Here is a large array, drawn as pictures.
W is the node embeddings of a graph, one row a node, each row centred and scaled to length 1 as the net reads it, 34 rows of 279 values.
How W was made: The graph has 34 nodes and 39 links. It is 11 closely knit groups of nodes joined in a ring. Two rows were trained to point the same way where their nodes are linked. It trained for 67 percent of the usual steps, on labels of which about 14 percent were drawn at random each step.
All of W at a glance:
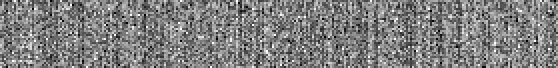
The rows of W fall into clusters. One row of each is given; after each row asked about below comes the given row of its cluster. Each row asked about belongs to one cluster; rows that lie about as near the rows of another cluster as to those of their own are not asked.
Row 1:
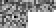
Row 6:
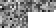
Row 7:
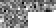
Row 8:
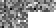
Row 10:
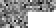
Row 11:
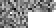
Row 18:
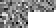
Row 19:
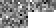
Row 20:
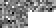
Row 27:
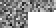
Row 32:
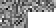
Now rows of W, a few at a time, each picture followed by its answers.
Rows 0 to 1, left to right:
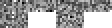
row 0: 27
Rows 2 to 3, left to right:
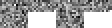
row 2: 1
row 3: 10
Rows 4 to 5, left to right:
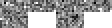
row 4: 10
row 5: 32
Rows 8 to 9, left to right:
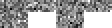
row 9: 1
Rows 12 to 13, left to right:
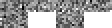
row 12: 8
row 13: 11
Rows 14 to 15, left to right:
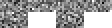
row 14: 19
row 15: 11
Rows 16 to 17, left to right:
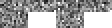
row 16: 27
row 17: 7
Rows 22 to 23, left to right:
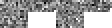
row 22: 6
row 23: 10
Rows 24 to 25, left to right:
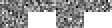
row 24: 20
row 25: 32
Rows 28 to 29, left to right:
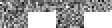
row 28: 7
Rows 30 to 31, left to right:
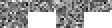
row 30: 18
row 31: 6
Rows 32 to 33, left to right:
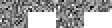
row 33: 20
